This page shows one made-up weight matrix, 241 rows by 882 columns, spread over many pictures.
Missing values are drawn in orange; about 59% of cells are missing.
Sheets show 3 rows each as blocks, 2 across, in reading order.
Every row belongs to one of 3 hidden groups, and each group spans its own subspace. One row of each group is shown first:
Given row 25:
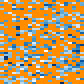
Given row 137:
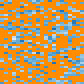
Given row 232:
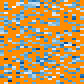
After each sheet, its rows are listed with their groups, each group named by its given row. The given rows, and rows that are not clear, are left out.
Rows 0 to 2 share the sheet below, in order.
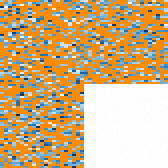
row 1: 232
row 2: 137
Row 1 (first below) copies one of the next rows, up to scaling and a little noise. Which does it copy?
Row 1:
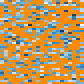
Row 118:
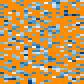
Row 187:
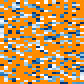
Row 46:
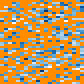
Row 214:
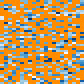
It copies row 118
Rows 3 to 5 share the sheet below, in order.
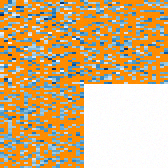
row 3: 25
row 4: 232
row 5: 137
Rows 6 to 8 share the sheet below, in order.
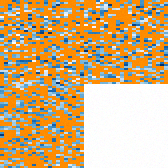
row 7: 137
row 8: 137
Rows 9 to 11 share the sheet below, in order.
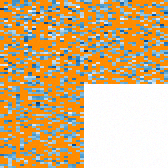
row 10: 137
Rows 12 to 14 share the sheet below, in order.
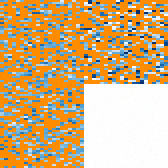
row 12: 25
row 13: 232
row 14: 25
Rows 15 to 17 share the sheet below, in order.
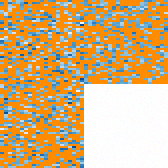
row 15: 232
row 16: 137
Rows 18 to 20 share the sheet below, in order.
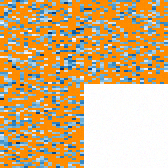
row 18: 232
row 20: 25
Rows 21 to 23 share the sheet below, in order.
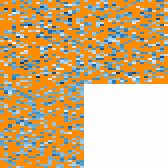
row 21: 232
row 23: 25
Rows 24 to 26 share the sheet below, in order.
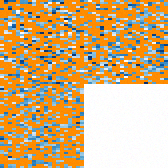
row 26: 137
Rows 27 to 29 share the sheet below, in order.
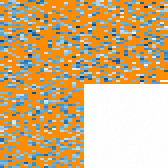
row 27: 232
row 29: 137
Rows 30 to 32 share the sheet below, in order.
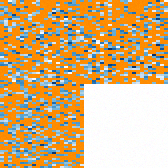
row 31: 232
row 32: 25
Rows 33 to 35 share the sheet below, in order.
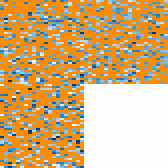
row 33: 232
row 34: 232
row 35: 232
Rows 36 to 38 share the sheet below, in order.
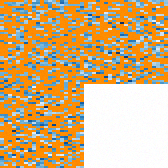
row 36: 25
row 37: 137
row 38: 25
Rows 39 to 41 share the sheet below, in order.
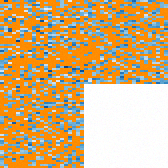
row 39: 232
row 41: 25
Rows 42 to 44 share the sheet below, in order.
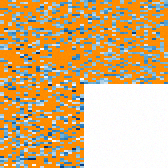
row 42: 232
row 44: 25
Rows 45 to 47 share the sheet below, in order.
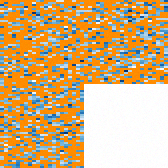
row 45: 25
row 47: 137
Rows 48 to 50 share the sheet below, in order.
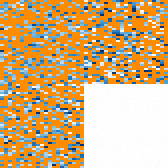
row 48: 137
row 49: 232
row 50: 25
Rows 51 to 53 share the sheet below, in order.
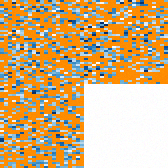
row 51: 137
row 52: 137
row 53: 137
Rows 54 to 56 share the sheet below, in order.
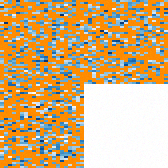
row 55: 137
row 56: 137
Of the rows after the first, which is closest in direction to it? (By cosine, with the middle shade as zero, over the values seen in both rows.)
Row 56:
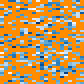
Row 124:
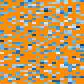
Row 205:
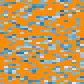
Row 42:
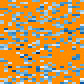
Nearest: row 124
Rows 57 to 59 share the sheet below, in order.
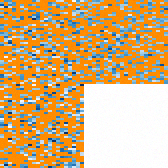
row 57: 25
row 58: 137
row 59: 25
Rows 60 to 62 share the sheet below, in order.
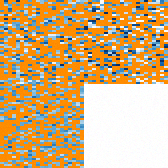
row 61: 137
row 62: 25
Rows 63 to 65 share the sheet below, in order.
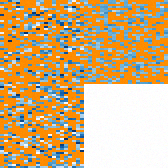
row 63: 25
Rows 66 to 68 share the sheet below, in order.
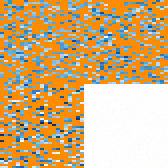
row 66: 137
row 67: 25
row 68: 137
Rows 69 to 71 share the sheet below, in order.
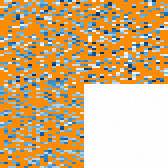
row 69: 137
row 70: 232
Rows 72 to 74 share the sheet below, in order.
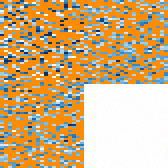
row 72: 25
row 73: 137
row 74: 137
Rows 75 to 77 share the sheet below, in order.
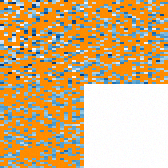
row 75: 137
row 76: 232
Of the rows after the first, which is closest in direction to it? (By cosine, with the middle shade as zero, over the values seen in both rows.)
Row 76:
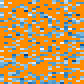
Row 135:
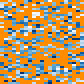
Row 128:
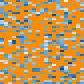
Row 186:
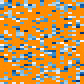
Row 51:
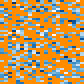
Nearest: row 128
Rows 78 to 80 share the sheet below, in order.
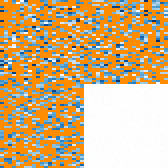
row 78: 25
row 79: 137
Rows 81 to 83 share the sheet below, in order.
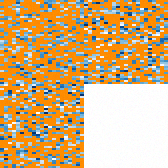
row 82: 137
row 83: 25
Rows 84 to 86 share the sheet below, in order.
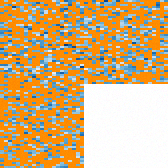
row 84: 232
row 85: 25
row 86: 25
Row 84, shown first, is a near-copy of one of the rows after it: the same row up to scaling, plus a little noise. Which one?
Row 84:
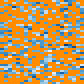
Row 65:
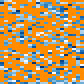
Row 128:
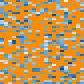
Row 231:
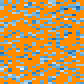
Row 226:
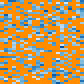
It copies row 65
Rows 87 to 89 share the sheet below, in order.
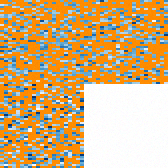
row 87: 137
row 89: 25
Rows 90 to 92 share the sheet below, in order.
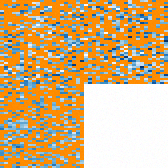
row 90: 25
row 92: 25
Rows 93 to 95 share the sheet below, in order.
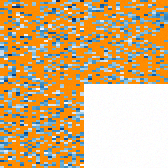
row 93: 25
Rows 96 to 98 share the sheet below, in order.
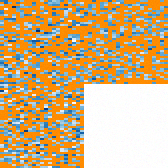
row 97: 137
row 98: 25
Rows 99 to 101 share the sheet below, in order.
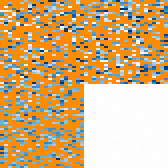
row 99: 25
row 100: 137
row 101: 25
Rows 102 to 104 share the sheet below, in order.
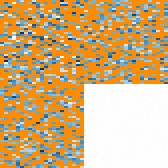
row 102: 137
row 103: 137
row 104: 232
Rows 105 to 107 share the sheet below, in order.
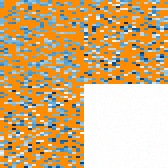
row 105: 137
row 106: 137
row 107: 25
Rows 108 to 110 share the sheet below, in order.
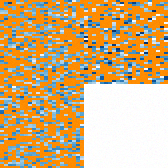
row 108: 232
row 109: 232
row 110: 137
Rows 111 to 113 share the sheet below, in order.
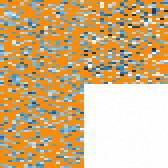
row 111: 232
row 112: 25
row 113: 137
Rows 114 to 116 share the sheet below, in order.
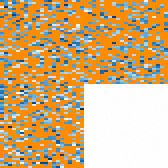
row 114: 25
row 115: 25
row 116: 232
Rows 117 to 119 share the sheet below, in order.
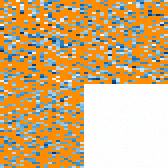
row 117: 137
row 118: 232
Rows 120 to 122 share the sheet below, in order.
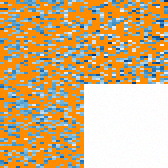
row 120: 232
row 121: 25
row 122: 232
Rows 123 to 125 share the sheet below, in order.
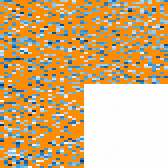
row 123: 25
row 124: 232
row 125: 232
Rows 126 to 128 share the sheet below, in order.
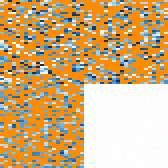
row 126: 232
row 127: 137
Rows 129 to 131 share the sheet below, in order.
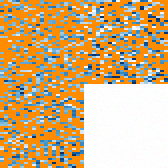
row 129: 25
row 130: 25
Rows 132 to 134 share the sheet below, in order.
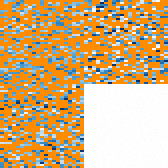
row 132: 137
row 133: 25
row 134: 137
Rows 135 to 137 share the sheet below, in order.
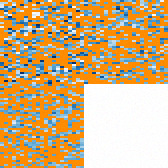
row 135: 25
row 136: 137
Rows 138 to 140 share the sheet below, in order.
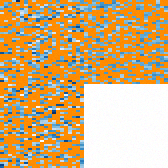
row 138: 137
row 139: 25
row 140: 137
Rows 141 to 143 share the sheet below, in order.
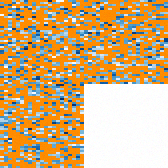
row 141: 25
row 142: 137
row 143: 25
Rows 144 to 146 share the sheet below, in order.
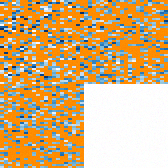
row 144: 137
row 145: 137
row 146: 137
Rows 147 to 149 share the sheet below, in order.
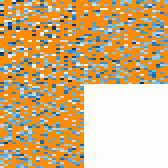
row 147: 137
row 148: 25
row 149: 25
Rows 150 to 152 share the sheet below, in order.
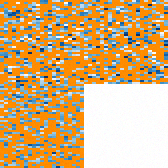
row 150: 232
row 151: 137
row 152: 25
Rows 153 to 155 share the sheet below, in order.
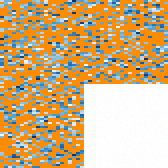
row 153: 232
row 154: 25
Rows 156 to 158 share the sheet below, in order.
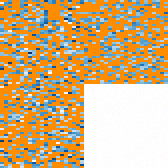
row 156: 232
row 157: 137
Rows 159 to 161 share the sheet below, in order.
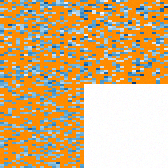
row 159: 232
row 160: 25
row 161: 137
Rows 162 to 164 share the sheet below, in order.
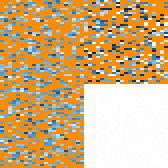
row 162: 137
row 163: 25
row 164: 137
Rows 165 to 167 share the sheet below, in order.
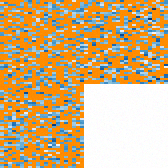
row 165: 232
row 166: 232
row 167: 25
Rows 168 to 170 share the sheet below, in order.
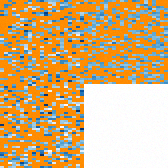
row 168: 137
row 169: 25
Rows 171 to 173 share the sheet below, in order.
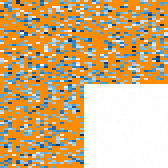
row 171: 137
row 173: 232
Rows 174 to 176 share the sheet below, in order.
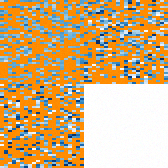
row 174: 137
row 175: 232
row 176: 25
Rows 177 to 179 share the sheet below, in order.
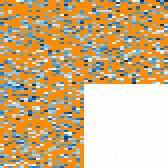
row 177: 25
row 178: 25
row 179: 25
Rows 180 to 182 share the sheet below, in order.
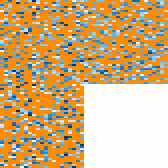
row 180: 25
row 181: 25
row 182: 25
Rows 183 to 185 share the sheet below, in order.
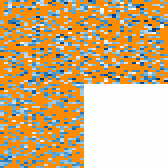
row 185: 137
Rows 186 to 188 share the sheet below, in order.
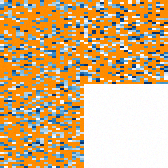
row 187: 232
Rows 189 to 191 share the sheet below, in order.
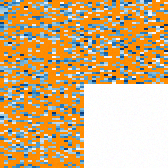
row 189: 25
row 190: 232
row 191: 137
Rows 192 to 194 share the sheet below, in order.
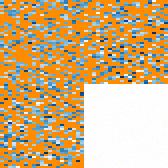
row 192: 137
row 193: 232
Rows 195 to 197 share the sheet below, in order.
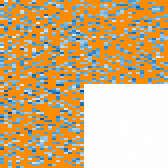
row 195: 137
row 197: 25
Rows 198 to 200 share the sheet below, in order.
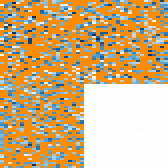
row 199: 137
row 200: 25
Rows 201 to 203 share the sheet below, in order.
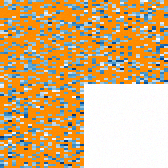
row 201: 137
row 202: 25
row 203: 137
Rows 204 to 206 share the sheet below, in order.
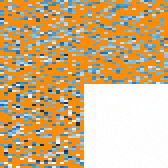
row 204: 232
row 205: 137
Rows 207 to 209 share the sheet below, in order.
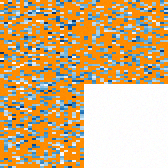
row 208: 137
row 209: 137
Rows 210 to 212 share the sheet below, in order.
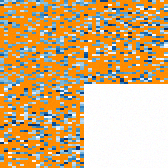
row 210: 137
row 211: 137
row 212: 137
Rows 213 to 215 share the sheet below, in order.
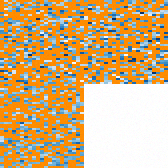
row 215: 137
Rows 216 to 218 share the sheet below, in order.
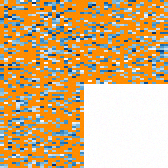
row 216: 25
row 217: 25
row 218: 25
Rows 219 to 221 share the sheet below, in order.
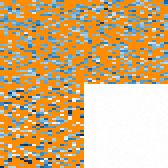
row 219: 25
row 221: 232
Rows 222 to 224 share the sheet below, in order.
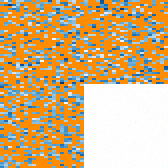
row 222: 25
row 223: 137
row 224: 232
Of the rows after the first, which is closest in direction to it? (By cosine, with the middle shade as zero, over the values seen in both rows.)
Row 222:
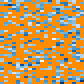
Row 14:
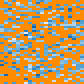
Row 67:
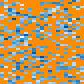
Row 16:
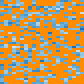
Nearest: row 16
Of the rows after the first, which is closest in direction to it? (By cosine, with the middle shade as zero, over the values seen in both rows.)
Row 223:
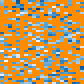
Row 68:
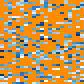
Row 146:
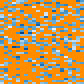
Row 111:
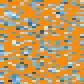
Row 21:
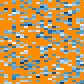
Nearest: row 21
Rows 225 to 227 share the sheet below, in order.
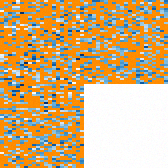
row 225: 137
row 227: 25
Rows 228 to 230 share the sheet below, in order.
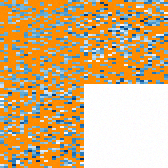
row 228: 232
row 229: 137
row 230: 232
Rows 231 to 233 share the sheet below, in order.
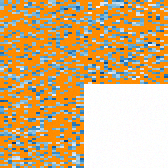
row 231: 232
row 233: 137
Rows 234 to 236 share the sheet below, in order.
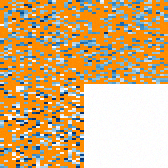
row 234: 137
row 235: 137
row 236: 137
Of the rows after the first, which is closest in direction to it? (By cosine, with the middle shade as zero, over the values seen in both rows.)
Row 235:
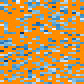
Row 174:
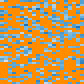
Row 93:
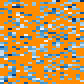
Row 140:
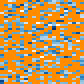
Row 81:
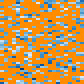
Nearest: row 93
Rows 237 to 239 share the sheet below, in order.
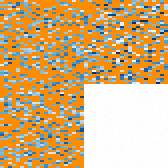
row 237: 25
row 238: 137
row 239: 137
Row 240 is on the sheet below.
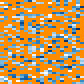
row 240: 232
